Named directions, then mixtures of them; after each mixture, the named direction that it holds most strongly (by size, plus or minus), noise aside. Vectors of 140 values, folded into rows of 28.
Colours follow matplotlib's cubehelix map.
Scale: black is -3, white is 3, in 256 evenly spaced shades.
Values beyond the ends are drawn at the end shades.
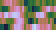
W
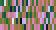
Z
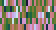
Z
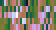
Z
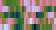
W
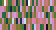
Z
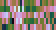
W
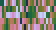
Z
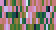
Z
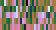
Z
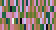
Z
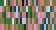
Z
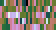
Z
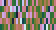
Z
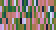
Z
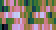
W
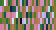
Z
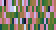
Z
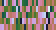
Z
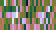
Z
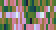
W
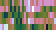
W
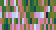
W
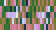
Z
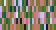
Z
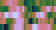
W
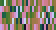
Z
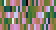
Z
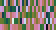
Z
